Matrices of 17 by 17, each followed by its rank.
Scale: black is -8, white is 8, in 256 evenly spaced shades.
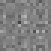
three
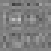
three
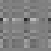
one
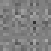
three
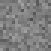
full rank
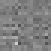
three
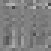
three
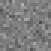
full rank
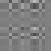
one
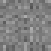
three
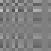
one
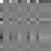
one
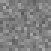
full rank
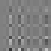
one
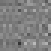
three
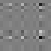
one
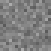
full rank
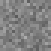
full rank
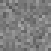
full rank
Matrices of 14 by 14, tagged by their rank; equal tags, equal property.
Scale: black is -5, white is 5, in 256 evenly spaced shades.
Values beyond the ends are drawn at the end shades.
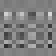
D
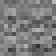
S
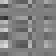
D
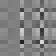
D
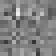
S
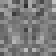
S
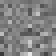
S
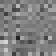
S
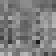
S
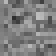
S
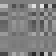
D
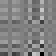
D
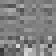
S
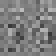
S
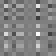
D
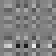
D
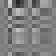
D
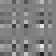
D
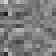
S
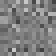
S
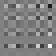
D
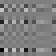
D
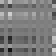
D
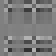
D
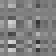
D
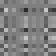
D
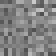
S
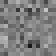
S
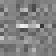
S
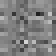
S
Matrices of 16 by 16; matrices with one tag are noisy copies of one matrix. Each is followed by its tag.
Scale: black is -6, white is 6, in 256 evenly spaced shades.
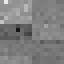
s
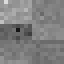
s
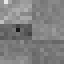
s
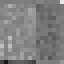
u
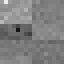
s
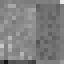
u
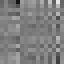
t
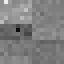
s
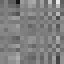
t
